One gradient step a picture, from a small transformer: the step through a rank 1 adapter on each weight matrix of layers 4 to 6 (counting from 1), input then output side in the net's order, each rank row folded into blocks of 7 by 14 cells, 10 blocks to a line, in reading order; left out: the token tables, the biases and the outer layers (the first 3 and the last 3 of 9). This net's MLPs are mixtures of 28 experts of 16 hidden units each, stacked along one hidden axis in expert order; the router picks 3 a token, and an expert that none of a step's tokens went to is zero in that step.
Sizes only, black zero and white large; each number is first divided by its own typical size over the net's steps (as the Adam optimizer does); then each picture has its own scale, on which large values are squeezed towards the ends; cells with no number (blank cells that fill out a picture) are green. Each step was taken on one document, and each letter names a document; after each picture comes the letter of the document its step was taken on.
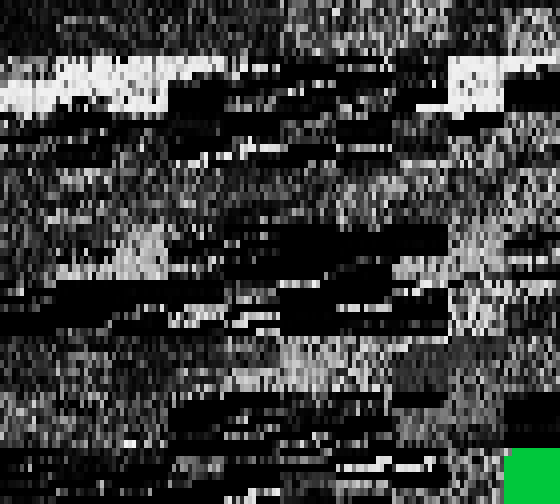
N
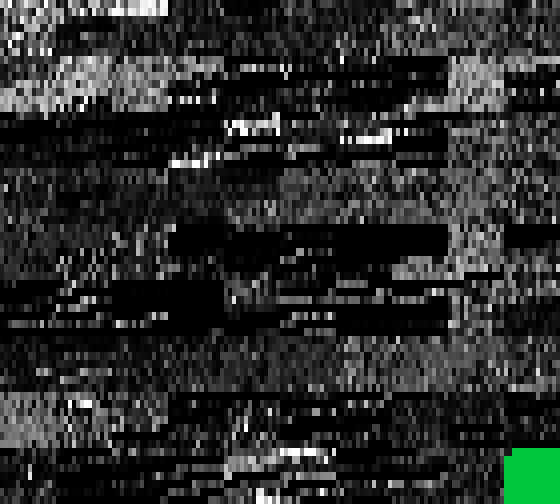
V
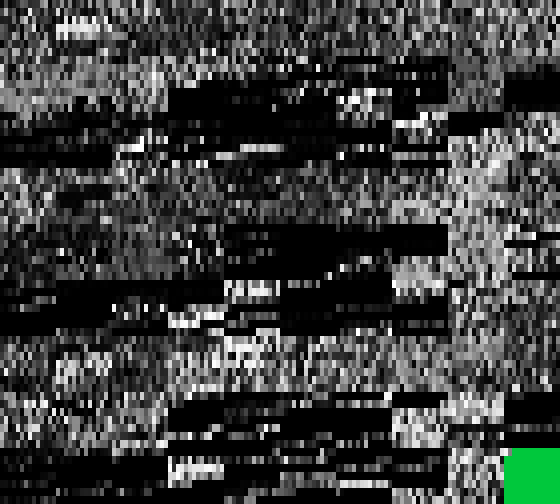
N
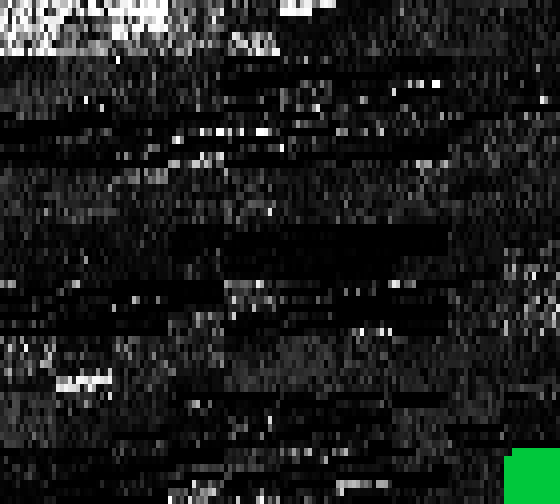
V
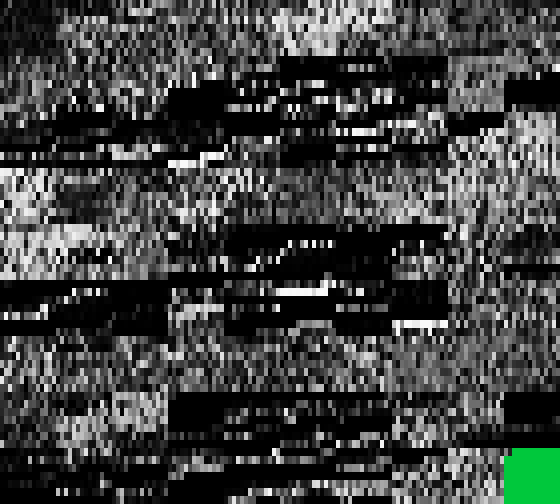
N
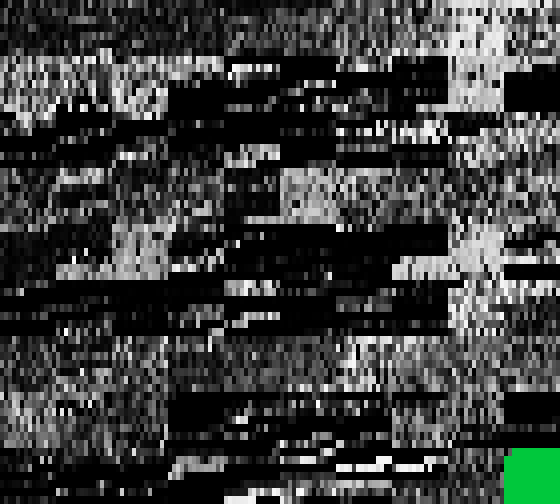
N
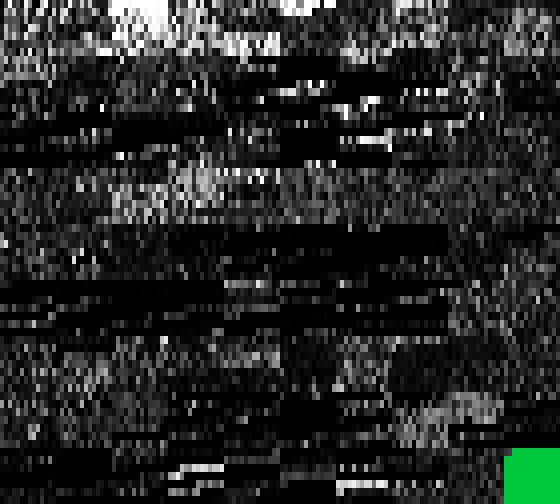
V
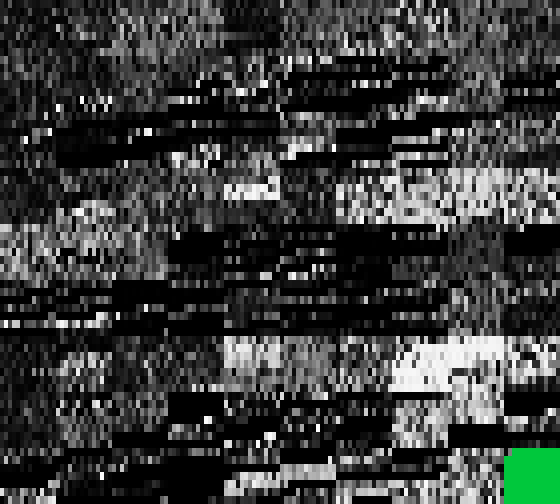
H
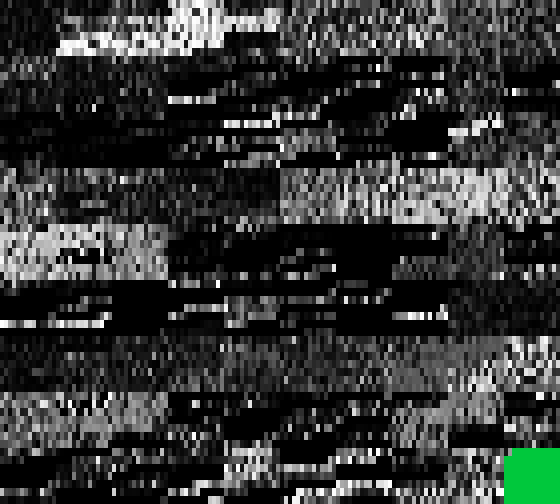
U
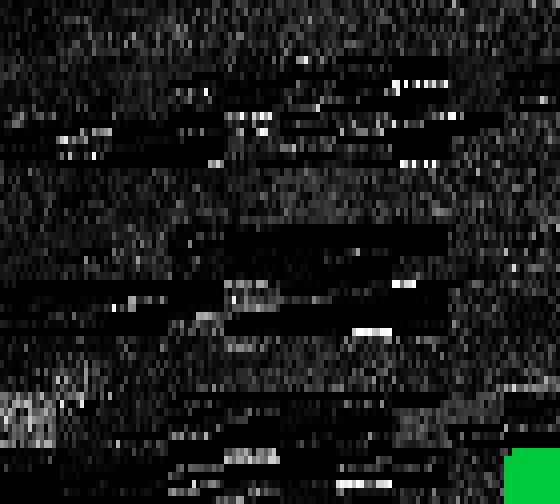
V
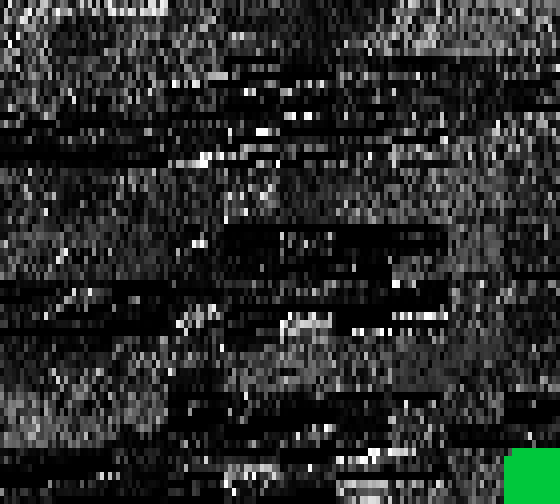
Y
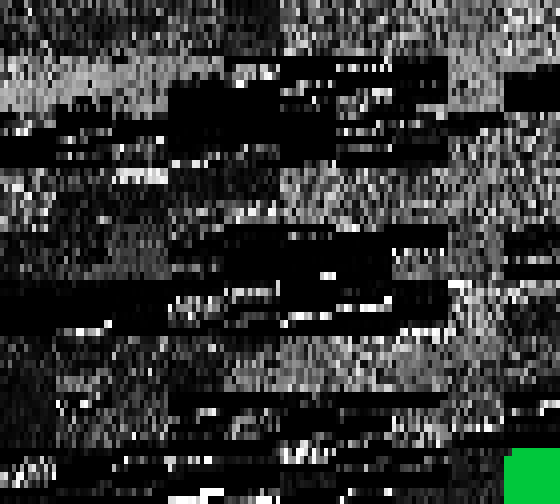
N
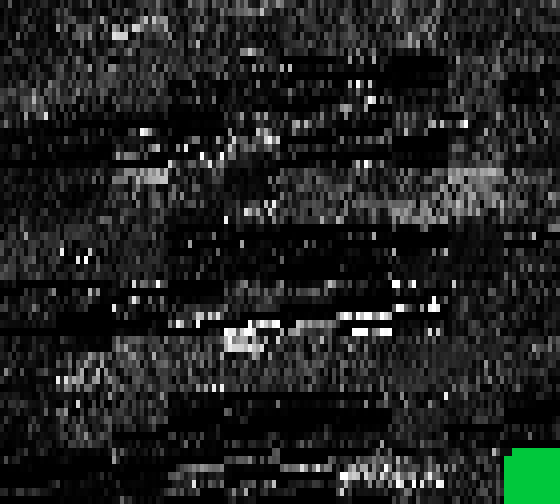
Y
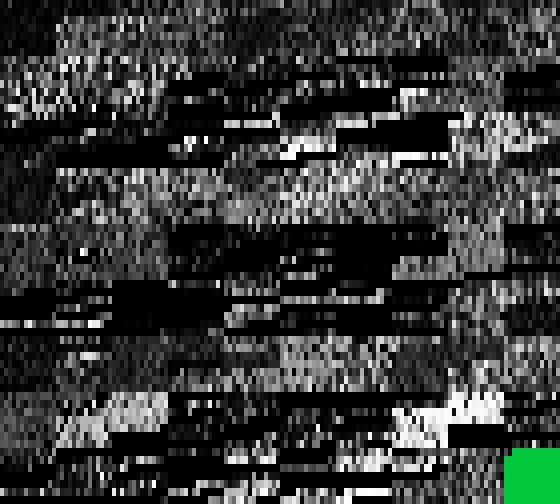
U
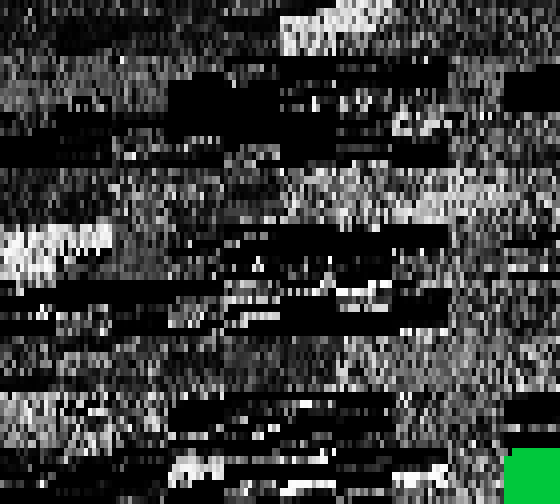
N
